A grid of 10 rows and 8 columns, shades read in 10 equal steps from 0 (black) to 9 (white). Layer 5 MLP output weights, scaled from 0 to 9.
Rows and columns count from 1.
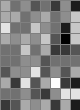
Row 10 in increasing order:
1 2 2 3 5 6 6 6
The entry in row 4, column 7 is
0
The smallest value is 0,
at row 4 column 7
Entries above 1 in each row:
7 8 7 7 8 8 8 7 8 7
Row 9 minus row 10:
2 1 -1 -2 -4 3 2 7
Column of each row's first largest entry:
1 8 1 5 3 3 4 6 7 3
